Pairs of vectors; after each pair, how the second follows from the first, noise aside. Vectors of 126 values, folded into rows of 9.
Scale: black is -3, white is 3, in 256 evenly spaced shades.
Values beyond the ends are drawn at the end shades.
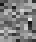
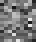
sign-scrambled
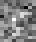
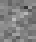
shrunk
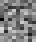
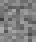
shrunk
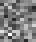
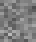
shrunk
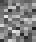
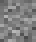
shrunk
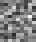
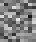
sign-scrambled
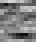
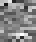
sign-scrambled
